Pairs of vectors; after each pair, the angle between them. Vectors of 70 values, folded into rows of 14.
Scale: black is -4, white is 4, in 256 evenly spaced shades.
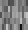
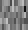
orthogonal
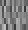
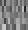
nearly parallel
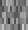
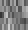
orthogonal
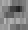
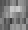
nearly opposite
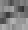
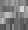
nearly opposite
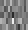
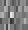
partly opposed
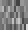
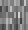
orthogonal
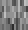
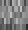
orthogonal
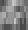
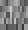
partly aligned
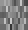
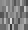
nearly parallel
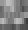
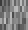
orthogonal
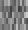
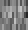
nearly opposite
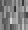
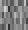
orthogonal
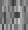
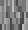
partly opposed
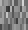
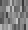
nearly opposite
